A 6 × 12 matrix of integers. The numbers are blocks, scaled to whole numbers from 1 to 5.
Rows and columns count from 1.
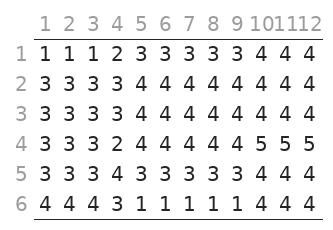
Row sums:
32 44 44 46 40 32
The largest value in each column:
4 4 4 4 4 4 4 4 4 5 5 5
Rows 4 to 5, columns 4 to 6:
2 4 4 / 4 3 3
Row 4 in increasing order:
2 3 3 3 4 4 4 4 4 5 5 5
